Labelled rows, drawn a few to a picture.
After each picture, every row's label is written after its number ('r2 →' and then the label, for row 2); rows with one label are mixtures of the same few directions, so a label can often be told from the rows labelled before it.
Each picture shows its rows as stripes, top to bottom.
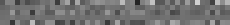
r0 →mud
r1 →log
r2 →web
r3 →web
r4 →web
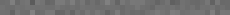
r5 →web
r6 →mud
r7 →web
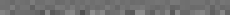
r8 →web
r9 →web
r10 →log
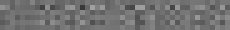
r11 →web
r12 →log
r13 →log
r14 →mud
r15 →log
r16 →mud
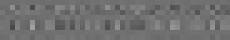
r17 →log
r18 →web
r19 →mud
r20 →mud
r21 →web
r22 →web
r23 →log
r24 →web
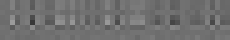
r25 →web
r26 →web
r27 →mud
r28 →web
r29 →web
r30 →web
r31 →web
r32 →mud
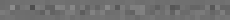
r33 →log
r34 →web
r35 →log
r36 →mud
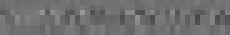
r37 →mud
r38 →log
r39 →log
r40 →mud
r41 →mud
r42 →log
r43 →log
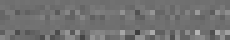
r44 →mud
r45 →log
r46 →mud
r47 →log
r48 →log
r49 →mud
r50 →mud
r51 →log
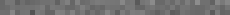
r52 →mud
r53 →log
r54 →web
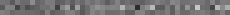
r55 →web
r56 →mud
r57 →log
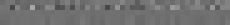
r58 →mud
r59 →web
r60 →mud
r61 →log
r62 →log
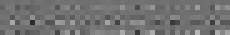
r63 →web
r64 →mud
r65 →web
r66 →web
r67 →web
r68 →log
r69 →mud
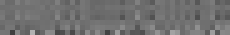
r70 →mud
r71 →log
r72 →mud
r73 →mud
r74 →mud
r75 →mud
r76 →web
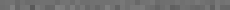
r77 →mud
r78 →web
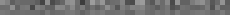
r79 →log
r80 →web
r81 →log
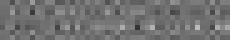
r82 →web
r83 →web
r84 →web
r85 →log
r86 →mud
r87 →mud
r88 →web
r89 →web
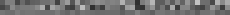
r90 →mud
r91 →log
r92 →mud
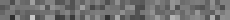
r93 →web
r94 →log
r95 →mud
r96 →web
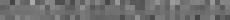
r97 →web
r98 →log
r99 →log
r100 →mud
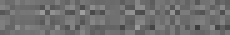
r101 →mud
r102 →log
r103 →log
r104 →log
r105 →log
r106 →mud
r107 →log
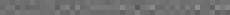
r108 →web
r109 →mud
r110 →mud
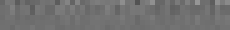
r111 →mud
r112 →web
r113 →web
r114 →mud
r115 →mud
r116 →web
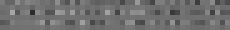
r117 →mud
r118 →web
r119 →web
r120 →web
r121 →log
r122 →log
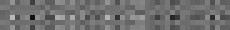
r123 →web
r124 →log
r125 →log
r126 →web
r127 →log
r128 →web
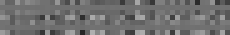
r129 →mud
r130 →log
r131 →mud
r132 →log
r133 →web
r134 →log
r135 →log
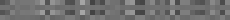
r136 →log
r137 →web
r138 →log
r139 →log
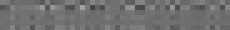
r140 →log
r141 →log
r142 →log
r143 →web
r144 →mud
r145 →web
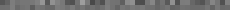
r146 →log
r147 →web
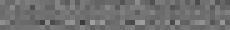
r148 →mud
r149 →web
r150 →mud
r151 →web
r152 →log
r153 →log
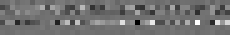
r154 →web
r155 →log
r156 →mud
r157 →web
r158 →mud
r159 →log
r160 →mud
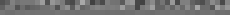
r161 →log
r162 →mud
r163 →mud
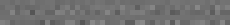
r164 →web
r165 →mud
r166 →web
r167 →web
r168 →log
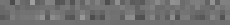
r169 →web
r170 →mud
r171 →log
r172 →log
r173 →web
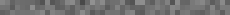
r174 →log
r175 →web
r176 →log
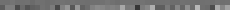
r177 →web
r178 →mud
